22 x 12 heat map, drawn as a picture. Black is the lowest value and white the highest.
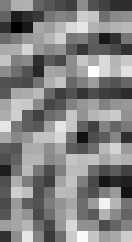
Overall the values sit about 50% of the way up the scale. Neither half mirrors the other. Rings spread out from the bottom right. No row or column stands out.
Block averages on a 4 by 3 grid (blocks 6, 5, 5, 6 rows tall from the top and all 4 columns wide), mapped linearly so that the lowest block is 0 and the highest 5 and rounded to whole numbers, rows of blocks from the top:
031 / 224 / 351 / 241
